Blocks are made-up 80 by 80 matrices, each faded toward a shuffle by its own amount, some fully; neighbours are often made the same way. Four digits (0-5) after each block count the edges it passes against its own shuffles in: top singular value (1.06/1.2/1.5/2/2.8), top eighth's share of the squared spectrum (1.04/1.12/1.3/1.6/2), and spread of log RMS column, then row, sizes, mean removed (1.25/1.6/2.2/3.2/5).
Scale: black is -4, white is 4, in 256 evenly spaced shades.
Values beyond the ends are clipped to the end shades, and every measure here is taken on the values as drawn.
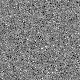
0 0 0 0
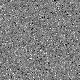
0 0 0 0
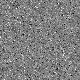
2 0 0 0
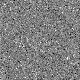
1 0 0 0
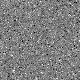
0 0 0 0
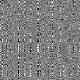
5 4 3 2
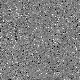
2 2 1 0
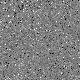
0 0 0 0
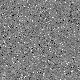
1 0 0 0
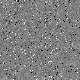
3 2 1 0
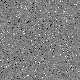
2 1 0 0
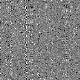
3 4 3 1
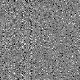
3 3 2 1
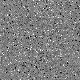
1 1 0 0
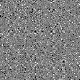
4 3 2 1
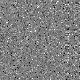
3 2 1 0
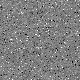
1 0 0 0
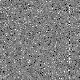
3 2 1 0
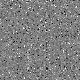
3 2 0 0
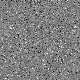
2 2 0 0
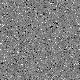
2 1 0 1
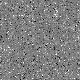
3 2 0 0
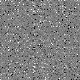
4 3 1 2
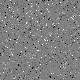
0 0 0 0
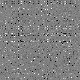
4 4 1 2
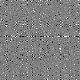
4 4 2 2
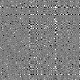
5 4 3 3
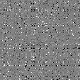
4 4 2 2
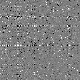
4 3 2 2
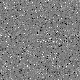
2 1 0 0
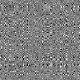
4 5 3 3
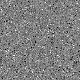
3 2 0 0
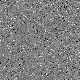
1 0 0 0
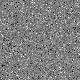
1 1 0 0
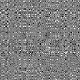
4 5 3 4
